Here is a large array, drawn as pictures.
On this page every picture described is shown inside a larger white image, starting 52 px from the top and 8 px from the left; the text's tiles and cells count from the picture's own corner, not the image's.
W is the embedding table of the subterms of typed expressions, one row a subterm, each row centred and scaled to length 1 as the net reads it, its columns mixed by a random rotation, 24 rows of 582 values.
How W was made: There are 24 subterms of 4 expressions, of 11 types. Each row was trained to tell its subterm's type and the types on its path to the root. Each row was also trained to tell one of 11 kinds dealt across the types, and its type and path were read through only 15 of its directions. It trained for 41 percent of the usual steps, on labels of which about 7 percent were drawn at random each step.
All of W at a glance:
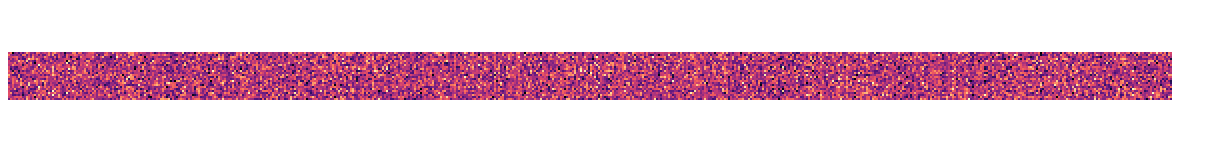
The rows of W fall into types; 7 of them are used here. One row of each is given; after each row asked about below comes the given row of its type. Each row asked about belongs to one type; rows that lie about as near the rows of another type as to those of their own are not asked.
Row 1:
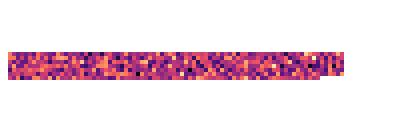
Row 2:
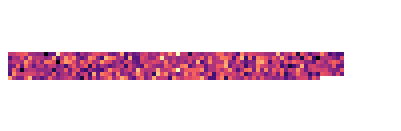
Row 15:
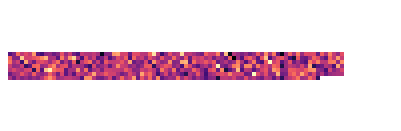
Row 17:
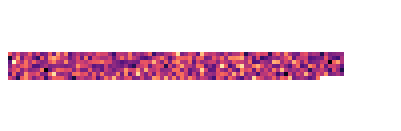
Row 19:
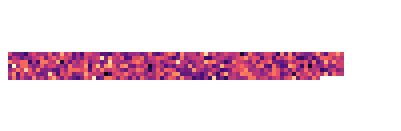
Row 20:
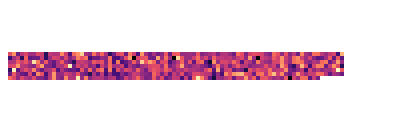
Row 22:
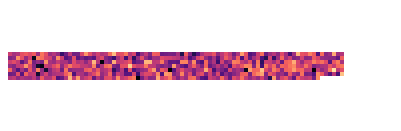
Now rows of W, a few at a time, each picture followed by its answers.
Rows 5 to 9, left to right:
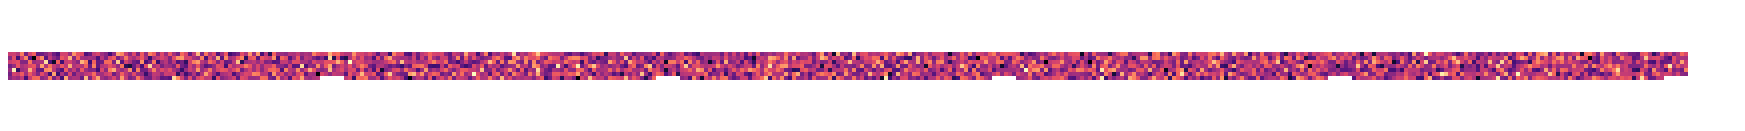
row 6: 17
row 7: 19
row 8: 19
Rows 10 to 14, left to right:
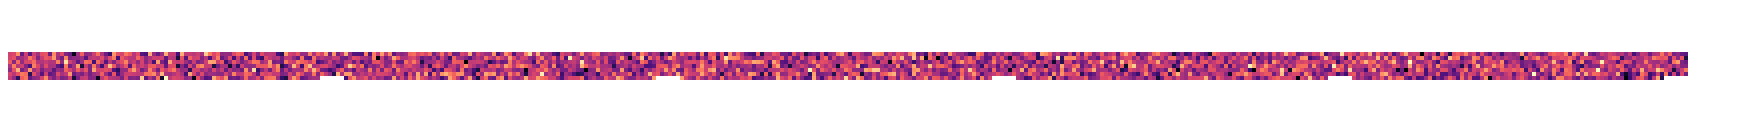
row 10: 19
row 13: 22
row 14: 2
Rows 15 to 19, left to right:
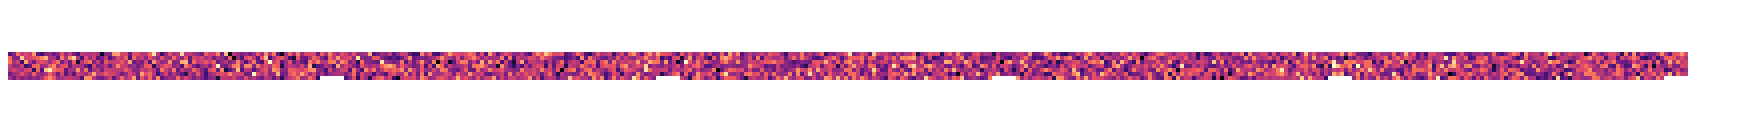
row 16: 15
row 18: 22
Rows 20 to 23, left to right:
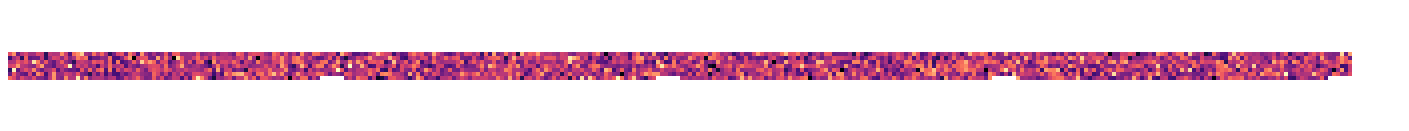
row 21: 17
